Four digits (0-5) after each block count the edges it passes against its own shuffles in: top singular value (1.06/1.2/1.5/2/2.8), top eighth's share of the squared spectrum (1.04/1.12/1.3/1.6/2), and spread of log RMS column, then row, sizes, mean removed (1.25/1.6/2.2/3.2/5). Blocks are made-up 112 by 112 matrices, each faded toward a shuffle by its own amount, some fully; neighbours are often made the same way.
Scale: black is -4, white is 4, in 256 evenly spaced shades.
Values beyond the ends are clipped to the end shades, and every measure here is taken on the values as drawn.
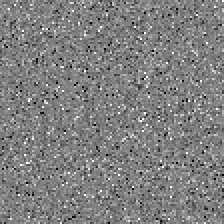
2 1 0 0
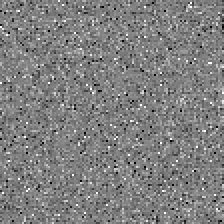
2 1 0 0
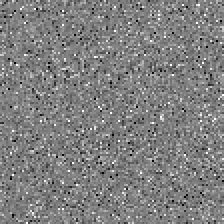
3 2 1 0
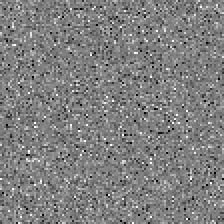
3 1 0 0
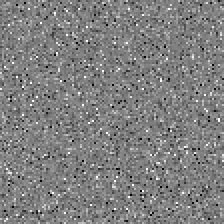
2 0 0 0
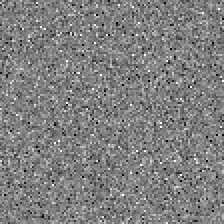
0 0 0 0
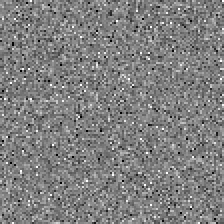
0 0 0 0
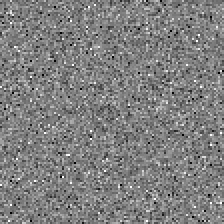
0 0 0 0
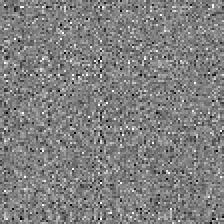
4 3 2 2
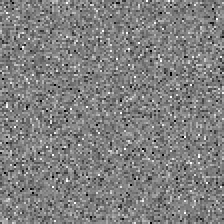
2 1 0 0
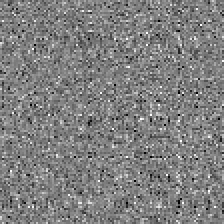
4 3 2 2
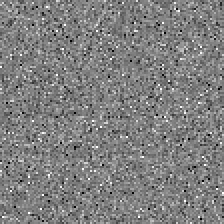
3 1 0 0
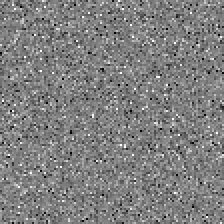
0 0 0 0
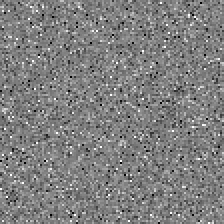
0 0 0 0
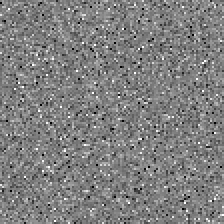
2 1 0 0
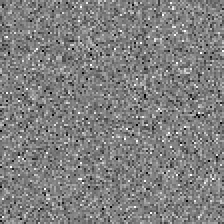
2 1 0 0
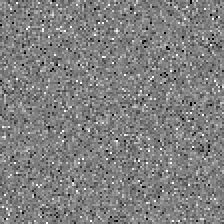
0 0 0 0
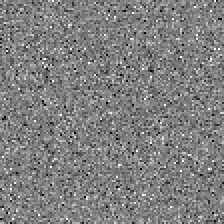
2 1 0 0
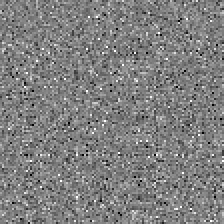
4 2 1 1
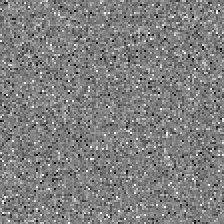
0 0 0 0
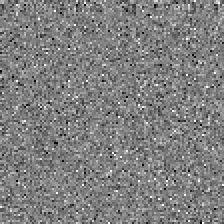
4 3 1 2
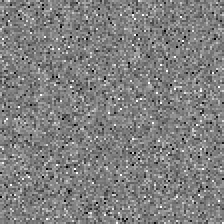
0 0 0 0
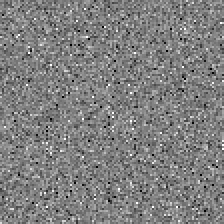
0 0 1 0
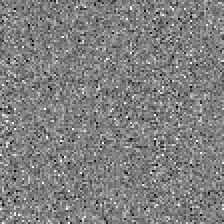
1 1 2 0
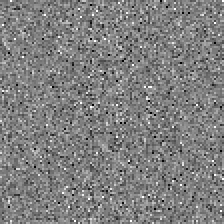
0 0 1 0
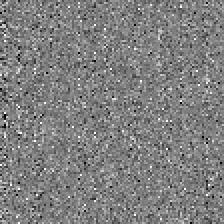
1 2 3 0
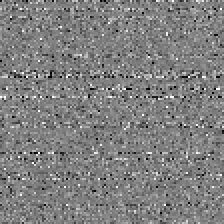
2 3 0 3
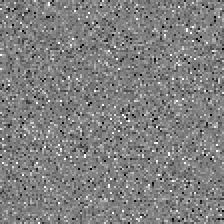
0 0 0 1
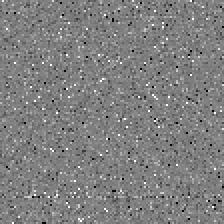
1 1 0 0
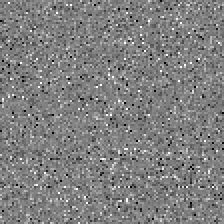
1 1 0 1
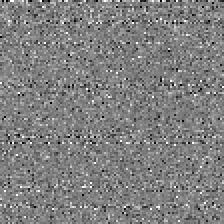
2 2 0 3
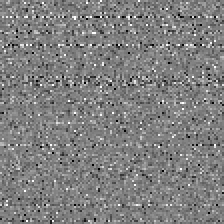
2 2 0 3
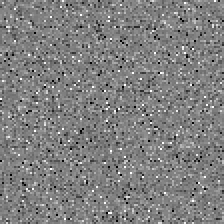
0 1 0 1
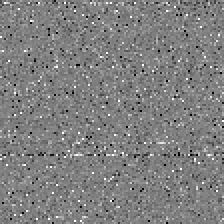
2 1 0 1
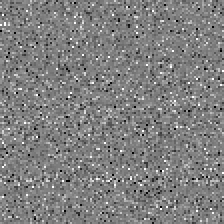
1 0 0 1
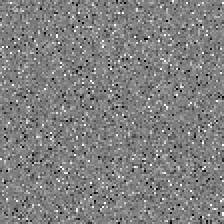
2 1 0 0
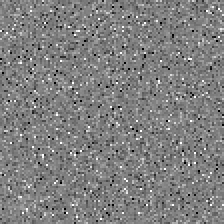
2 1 0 0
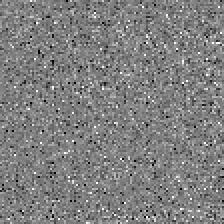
1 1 1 2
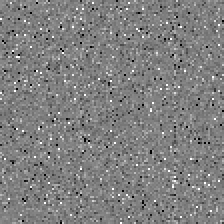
2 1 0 0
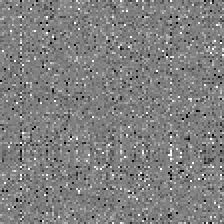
4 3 2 2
